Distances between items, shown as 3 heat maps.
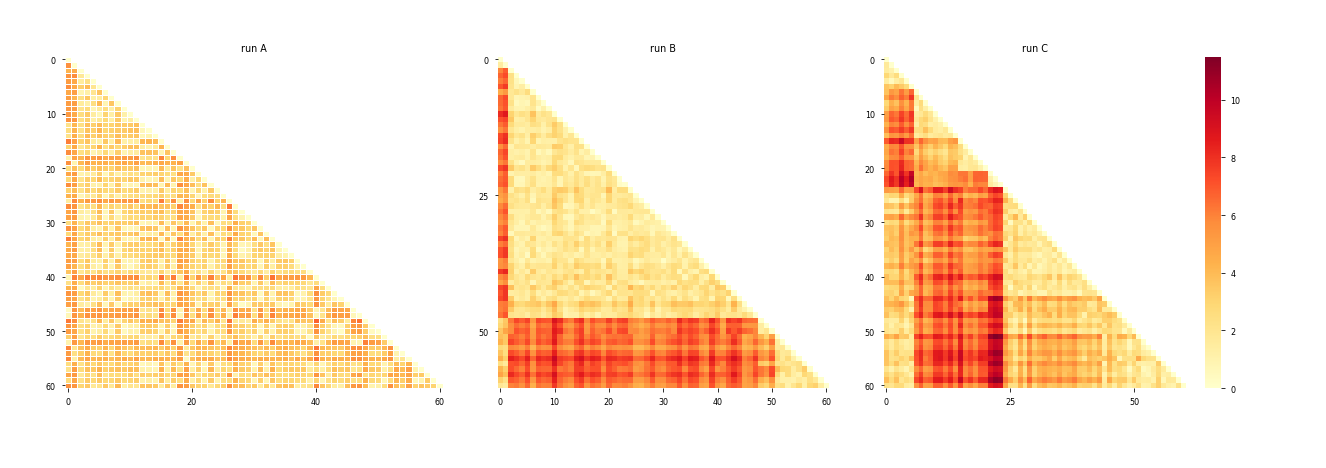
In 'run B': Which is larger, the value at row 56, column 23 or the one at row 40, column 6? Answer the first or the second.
the first
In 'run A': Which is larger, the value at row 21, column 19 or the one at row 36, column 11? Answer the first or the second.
the first
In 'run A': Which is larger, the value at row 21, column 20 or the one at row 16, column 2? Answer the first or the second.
the first
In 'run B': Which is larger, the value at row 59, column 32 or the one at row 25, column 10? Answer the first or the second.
the first
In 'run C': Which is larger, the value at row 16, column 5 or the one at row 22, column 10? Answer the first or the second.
the first
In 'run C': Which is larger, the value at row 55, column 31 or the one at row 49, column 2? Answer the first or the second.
the first
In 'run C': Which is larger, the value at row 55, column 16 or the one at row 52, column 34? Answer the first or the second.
the first
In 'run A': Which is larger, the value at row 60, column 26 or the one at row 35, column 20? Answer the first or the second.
the first
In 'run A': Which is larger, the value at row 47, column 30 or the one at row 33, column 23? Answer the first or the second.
the first
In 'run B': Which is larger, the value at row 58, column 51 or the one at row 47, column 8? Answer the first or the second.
the first
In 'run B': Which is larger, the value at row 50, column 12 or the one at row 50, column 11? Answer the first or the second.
the second
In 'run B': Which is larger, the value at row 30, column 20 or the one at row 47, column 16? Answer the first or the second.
the first
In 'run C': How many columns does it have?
61
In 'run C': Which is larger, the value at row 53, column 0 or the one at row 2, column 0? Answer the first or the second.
the first
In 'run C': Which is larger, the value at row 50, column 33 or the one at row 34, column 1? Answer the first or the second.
the second
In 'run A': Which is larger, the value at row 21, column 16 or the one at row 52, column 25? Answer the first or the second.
the second
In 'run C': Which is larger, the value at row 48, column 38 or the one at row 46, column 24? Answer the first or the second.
the second
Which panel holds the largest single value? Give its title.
run C
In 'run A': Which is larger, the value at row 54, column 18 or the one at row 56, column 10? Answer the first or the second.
the first
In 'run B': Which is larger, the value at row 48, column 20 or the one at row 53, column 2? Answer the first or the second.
the first
